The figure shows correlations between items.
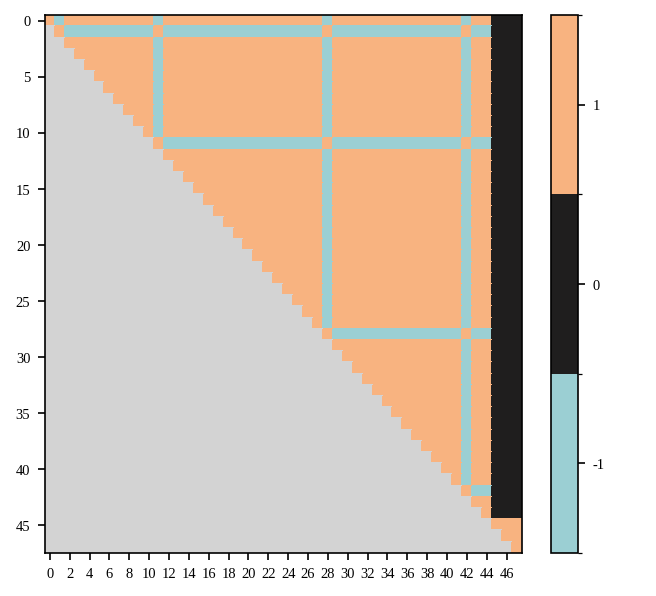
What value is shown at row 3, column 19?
1
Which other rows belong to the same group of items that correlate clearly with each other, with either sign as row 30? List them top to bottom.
0, 1, 2, 3, 4, 5, 6, 7, 8, 9, 10, 11, 12, 13, 14, 15, 16, 17, 18, 19, 20, 21, 22, 23, 24, 25, 26, 27, 28, 29, 31, 32, 33, 34, 35, 36, 37, 38, 39, 40, 41, 42, 43, 44
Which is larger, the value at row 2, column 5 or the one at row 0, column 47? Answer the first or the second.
the first
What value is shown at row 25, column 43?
1
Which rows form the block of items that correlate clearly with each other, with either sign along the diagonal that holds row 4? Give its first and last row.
0 to 44
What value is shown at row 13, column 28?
-1
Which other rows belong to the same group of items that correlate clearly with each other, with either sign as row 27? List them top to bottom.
0, 1, 2, 3, 4, 5, 6, 7, 8, 9, 10, 11, 12, 13, 14, 15, 16, 17, 18, 19, 20, 21, 22, 23, 24, 25, 26, 28, 29, 30, 31, 32, 33, 34, 35, 36, 37, 38, 39, 40, 41, 42, 43, 44
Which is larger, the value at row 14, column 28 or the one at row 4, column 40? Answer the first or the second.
the second
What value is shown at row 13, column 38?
1
